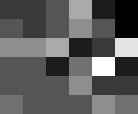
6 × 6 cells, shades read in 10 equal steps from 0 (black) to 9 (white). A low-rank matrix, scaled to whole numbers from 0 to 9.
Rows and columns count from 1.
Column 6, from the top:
0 0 8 1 2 4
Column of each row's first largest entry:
4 4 6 5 4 5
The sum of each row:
14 16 27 21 18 22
